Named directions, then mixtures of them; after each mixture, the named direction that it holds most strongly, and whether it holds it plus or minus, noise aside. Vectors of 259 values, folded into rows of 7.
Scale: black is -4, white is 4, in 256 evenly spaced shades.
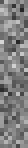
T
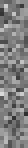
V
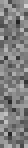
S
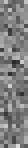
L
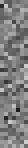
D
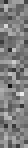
L, minus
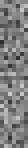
S, plus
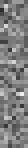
V, plus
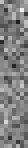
T, minus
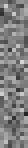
V, plus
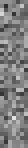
V, minus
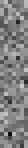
S, plus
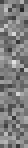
T, plus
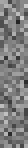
S, plus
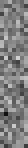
S, minus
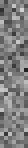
T, minus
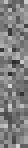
L, plus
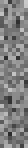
S, plus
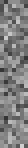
D, plus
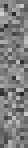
V, minus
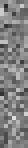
V, minus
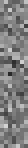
L, plus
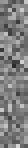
L, plus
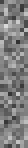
T, plus
